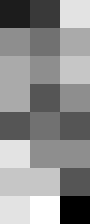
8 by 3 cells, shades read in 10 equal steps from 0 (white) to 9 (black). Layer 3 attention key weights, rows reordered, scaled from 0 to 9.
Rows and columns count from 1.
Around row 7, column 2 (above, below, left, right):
4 0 2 6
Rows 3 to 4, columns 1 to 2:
3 4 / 3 6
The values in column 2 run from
0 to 7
